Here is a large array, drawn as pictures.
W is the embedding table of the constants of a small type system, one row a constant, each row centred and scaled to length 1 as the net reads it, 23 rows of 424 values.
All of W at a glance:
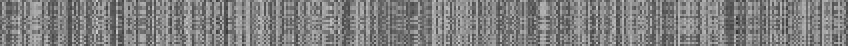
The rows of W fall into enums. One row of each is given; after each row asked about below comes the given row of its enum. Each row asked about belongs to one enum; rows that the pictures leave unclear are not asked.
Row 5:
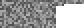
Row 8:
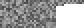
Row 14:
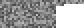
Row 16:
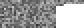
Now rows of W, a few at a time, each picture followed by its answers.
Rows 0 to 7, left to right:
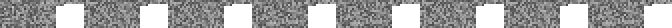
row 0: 16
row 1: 5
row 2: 5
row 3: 14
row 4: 14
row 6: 5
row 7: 14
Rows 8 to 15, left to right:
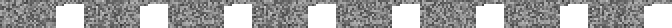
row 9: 16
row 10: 14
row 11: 16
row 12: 14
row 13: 5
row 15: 16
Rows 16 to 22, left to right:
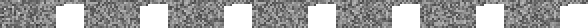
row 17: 5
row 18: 8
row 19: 5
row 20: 8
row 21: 14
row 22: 8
